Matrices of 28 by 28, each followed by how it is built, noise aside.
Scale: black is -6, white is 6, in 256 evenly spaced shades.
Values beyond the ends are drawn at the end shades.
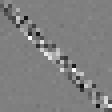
banded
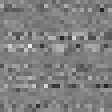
uneven rows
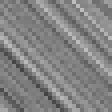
Toeplitz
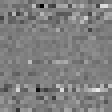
uneven rows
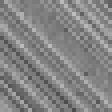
Toeplitz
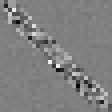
banded
